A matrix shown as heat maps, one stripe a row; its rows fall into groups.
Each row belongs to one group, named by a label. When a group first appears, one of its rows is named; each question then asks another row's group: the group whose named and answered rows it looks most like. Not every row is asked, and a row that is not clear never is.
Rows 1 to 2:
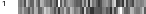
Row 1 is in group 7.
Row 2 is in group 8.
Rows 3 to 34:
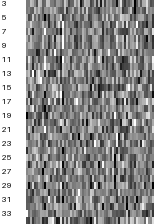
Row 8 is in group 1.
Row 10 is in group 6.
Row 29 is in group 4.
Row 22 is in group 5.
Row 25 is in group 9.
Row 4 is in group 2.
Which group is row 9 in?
1
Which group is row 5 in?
4
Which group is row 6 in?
1
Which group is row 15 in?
8
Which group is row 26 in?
4
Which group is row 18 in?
4
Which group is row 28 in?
9
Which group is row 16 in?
4
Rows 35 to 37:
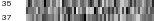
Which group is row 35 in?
4
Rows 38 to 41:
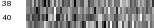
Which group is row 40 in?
6
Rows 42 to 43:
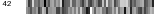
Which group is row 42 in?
4
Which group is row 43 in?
7
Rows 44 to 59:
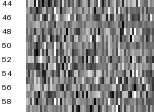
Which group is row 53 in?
6
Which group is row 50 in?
6
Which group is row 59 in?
5
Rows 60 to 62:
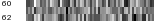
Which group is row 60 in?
5
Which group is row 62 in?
2
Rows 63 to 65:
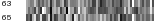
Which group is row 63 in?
8
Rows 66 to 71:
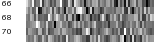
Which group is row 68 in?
5
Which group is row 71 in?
7
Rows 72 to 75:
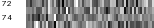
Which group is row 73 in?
7
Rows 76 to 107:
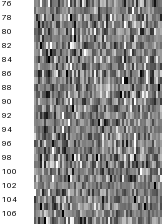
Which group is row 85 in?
1
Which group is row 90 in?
1
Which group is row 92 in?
6
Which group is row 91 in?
7
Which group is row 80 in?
2
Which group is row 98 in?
7
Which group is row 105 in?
6
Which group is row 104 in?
5
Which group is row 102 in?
8
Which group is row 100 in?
8
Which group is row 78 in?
4
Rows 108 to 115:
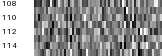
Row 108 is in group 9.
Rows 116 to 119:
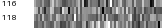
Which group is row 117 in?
6
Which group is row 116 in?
5
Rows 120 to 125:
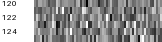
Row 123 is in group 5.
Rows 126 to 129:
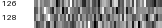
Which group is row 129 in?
7
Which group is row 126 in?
1
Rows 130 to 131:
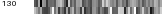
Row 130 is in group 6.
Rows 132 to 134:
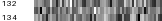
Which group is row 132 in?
1
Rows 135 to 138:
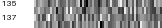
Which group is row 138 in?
8
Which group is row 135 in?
5
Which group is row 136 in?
1
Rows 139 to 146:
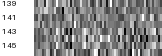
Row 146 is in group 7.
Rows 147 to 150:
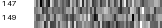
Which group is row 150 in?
8
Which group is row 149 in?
7
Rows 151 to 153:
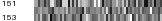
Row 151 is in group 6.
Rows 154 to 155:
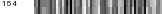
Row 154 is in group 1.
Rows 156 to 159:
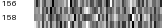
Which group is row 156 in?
4
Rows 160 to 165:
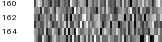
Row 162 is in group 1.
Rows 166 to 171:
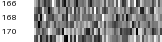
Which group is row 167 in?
2
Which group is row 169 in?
7
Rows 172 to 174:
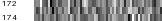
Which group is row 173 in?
4
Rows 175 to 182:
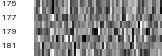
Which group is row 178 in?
8
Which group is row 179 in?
7
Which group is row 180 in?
1
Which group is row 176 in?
4
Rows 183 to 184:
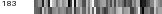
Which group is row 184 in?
2
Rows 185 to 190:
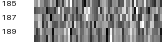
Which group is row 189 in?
4
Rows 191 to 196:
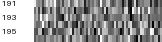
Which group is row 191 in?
9
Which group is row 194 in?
5
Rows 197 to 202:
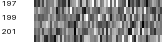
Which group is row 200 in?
2
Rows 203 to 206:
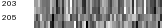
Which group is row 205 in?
4
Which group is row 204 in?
1
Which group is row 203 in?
1
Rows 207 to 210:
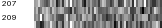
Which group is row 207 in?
1
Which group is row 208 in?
2
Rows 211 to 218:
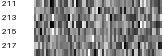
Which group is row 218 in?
7
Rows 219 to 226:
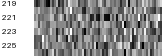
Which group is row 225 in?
2
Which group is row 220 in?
1
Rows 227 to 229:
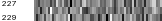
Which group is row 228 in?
9
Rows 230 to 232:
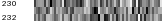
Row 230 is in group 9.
